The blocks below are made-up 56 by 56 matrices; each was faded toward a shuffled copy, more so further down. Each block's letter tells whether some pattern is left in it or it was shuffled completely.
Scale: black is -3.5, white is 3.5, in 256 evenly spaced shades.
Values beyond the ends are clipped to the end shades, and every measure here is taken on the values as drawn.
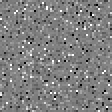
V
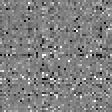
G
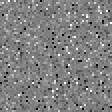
V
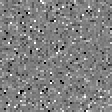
V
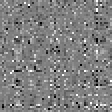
G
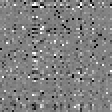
G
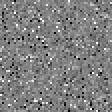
V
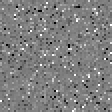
V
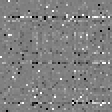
G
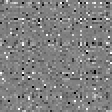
G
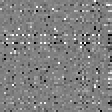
G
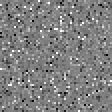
V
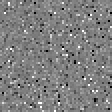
V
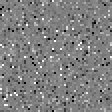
V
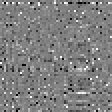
G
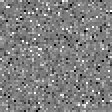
V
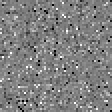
V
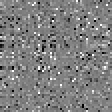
G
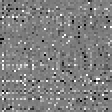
G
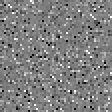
V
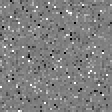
V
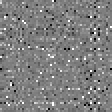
G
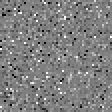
V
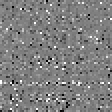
G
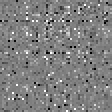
G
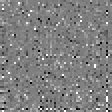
G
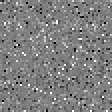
V
